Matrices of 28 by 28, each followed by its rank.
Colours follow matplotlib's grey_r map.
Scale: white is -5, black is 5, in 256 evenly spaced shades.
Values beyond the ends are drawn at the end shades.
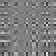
two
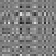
two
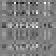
two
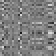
three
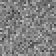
full rank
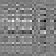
two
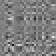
three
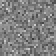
full rank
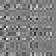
three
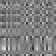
two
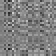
three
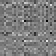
three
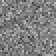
full rank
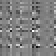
two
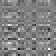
two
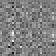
three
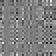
two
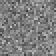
full rank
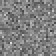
full rank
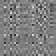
three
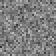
full rank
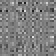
three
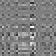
two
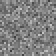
full rank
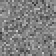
full rank
